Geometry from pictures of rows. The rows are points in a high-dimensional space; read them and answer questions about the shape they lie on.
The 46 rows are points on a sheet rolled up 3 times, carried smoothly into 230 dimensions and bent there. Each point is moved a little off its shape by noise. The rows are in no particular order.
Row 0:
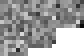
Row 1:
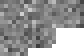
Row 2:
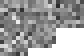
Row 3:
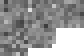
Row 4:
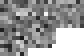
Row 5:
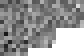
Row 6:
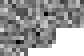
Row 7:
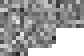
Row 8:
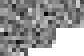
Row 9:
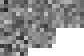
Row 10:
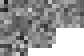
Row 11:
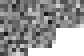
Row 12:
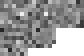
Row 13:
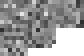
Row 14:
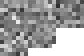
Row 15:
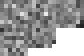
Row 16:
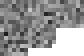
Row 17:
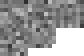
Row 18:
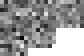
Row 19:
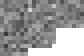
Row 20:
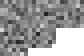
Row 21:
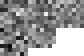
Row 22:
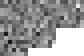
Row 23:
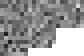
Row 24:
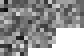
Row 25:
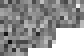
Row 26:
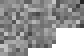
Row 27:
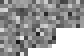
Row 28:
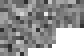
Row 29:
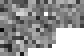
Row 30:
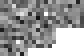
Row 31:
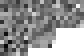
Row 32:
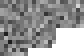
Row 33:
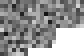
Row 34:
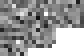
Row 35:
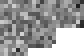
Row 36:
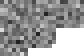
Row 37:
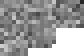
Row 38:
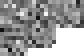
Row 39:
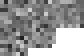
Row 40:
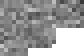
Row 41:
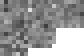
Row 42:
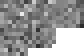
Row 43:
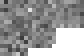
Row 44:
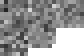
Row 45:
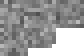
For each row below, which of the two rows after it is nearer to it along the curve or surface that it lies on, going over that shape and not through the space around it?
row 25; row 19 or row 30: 19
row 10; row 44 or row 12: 44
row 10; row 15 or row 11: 15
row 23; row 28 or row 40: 28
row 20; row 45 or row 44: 44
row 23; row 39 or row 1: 39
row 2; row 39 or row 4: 39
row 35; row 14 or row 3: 14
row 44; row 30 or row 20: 20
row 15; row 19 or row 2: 2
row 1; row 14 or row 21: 14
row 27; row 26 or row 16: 16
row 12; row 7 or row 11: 7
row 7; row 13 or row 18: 13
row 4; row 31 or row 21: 21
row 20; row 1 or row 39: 39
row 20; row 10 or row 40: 10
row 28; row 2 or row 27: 2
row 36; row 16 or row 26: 16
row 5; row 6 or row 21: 6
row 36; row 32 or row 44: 32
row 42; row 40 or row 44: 40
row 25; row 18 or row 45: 45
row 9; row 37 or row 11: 37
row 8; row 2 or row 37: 2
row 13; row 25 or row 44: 44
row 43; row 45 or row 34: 45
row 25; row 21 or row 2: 2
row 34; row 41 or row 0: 0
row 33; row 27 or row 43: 27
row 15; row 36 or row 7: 7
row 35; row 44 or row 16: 44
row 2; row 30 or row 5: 5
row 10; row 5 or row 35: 5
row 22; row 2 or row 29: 2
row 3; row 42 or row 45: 42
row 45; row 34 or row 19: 19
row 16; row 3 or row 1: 3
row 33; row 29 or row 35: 29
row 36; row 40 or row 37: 37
